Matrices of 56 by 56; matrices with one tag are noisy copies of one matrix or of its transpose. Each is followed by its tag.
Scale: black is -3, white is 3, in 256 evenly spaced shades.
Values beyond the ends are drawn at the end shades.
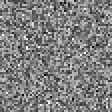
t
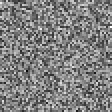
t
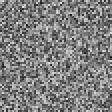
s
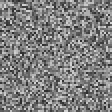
t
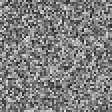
s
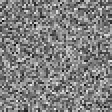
s
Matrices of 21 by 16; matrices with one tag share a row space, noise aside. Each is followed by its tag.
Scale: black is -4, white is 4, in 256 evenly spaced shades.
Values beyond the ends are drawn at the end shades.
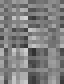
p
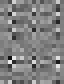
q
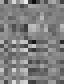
p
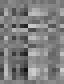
p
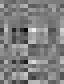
p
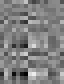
p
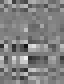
p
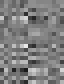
p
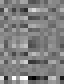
p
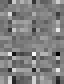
q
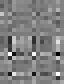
q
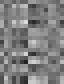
p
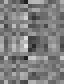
p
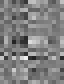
p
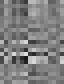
p
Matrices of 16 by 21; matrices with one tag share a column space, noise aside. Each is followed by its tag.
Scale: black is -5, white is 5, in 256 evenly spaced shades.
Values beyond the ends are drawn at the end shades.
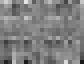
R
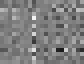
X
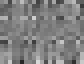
R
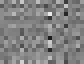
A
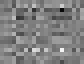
X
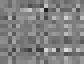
X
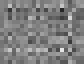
X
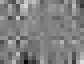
R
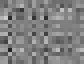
X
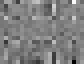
R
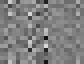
A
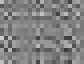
A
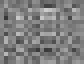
X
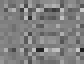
X
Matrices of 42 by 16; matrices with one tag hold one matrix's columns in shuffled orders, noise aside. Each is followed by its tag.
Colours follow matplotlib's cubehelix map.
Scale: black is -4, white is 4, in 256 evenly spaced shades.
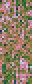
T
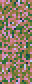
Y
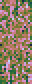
T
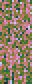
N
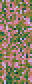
N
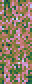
T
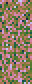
Y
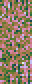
T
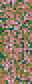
Y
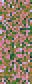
Y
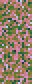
Y
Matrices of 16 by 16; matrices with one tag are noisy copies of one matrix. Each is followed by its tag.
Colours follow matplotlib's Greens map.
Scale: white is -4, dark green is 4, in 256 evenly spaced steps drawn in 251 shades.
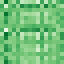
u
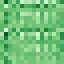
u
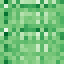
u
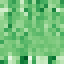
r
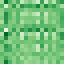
u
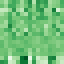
r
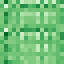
u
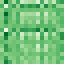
u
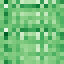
u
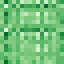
u
